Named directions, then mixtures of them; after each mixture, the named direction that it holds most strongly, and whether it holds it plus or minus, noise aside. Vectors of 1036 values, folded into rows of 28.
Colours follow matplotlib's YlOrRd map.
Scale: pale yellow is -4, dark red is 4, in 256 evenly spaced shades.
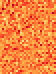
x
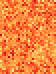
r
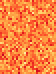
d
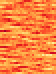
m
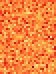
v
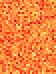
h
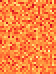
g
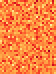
g, minus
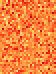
x, plus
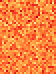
g, plus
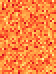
x, plus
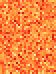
h, plus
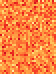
r, plus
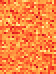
g, plus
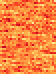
m, plus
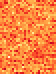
r, minus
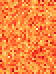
r, minus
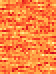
m, plus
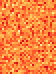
x, minus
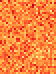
g, plus
